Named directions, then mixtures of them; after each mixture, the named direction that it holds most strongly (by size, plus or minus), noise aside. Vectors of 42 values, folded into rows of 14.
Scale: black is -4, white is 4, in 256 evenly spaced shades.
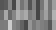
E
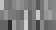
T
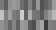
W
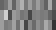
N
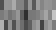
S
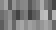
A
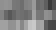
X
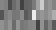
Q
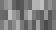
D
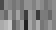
T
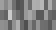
D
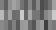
W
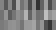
E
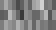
D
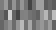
A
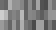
W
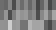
E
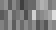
Q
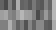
E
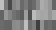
T
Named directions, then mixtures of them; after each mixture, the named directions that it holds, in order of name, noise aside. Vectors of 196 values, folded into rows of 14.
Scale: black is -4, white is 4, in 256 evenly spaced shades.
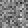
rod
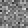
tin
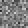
tin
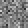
rod, tin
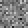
rod, tin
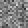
rod, tin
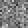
rod, tin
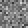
rod, tin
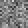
rod, tin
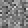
rod, tin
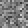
rod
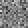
tin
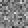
rod, tin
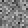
tin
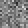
rod, tin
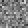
rod, tin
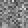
rod, tin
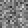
rod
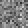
rod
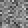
rod, tin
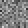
rod, tin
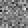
tin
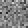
tin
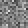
rod, tin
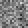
rod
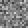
rod, tin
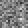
rod
